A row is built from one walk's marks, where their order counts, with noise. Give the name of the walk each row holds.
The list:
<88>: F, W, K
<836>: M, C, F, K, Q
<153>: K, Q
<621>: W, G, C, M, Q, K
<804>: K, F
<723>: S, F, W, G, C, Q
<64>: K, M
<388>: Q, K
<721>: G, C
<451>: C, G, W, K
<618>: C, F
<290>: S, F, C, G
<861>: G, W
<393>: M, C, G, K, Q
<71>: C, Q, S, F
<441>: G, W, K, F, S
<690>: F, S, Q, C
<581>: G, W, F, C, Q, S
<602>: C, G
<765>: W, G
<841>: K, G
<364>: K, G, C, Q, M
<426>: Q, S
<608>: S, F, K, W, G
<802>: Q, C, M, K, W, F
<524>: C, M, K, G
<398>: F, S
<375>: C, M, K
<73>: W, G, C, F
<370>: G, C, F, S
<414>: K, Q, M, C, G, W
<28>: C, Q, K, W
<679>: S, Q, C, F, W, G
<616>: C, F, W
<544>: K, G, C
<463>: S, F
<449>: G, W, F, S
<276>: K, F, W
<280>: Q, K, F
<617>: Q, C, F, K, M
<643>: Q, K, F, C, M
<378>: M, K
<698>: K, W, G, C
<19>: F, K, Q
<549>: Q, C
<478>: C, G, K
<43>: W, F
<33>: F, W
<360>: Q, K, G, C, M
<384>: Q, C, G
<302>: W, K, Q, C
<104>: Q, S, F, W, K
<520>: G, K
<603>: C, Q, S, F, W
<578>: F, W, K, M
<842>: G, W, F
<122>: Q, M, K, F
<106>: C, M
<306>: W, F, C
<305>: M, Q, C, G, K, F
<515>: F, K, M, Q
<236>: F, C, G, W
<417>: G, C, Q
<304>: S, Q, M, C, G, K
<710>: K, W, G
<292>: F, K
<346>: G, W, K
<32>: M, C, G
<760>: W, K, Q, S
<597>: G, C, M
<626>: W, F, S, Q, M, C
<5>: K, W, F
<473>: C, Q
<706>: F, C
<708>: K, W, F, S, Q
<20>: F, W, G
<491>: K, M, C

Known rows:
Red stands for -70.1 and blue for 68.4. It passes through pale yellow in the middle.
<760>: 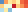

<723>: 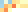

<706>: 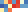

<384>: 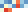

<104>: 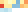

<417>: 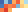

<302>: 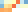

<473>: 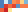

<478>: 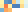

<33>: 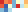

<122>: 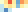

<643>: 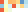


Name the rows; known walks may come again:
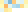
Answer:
<304>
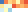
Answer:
<760>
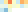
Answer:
<305>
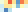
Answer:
<122>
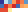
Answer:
<473>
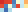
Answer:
<33>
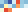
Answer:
<384>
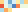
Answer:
<608>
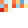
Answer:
<364>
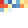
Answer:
<346>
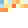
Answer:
<723>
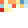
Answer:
<643>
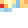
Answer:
<104>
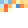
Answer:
<393>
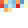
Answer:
<236>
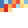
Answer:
<417>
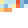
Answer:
<698>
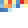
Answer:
<280>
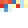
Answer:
<616>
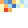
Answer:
<524>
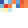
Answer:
<19>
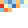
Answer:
<710>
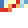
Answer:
<549>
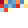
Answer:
<861>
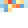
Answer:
<73>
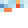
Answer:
<290>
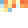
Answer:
<708>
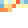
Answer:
<302>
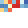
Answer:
<706>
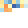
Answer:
<478>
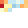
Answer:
<28>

